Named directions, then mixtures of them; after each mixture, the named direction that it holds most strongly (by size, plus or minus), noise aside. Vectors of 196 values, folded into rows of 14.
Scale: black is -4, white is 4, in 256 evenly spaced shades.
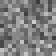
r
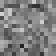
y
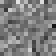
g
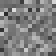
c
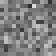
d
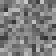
r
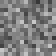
r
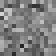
y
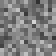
r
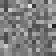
d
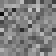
c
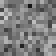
d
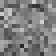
y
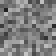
r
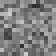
y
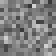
d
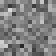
y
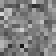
y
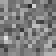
d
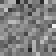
g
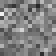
y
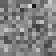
d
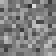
d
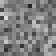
d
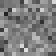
c
